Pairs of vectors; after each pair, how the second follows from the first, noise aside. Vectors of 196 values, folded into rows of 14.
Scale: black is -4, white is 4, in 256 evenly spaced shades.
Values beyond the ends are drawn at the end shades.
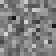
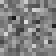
copied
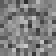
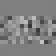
partly zeroed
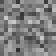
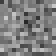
shuffled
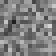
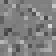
partly zeroed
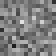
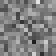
shuffled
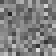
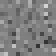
partly zeroed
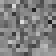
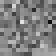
copied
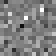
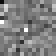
shuffled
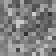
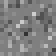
partly zeroed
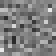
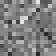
shuffled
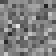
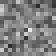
shuffled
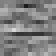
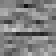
copied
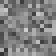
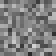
shuffled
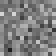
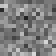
shuffled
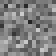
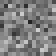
copied
